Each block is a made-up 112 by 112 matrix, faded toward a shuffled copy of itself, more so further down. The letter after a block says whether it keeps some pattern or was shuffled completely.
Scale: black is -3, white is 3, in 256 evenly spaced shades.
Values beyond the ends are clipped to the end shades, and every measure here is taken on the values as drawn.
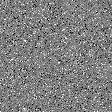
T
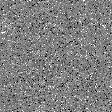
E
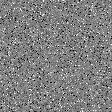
T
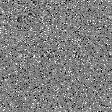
E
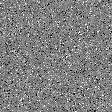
T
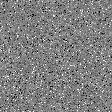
T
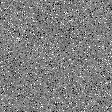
T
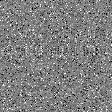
E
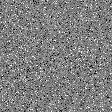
T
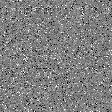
E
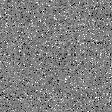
E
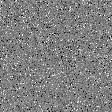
T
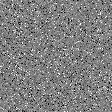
T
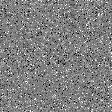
E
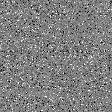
E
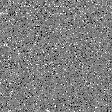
E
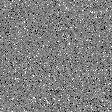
T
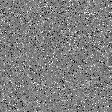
E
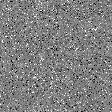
E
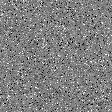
T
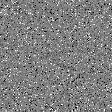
E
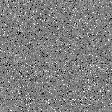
E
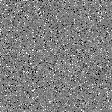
E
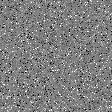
T
